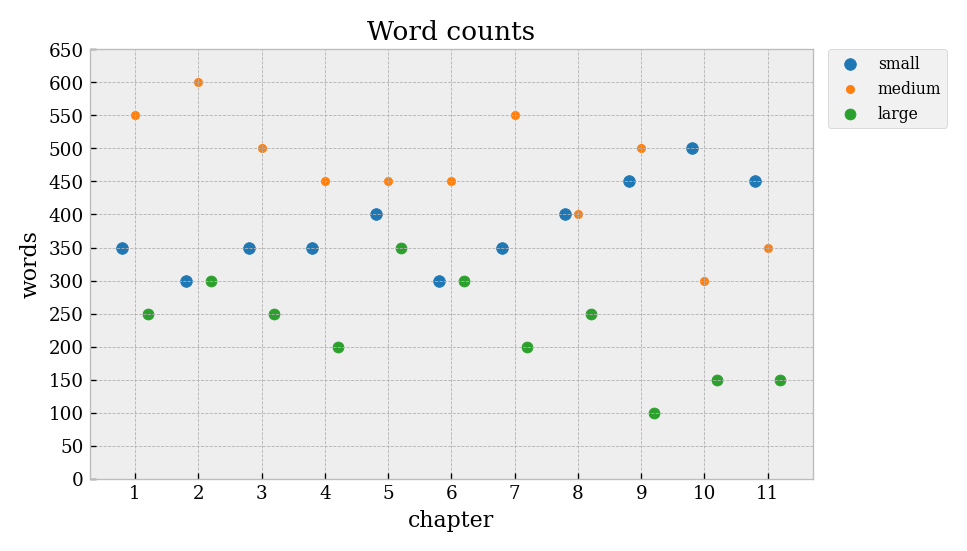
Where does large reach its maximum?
5
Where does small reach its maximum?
10
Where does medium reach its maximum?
2
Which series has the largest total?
medium
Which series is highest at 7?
medium
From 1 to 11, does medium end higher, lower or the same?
lower
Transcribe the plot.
Title: Word counts
x-axis: chapter, ticks 1 2 3 4 5 6 7 8 9 10 11
y-axis: words, ticks 0 50 100 150 200 250 300 350 400 450 500 550 600 650
Legend: small, medium, large
Values:
small: 350 300 350 350 400 300 350 400 450 500 450
medium: 550 600 500 450 450 450 550 400 500 300 350
large: 250 300 250 200 350 300 200 250 100 150 150
